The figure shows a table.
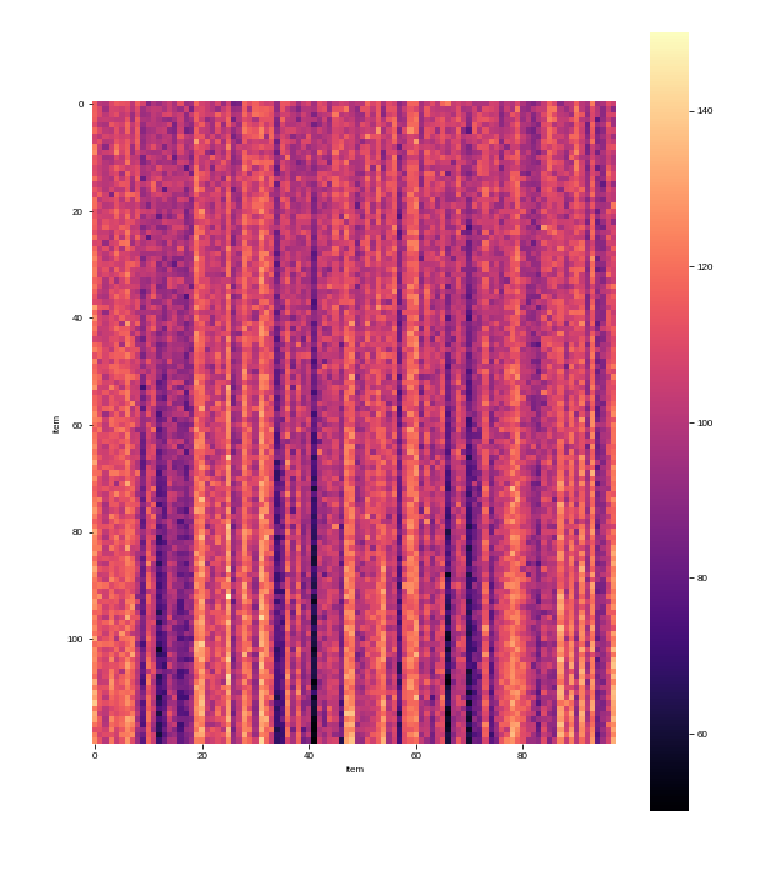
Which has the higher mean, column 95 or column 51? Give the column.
51
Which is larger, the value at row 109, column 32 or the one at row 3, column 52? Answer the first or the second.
the first
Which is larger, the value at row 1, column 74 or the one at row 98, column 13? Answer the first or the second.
the first
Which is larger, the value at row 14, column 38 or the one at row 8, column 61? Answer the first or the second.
the first
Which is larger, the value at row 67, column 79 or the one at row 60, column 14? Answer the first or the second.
the first
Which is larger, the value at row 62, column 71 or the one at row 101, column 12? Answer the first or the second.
the first
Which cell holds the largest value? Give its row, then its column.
92, 25
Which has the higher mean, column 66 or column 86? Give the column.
86
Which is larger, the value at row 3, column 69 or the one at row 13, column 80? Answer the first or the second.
the first
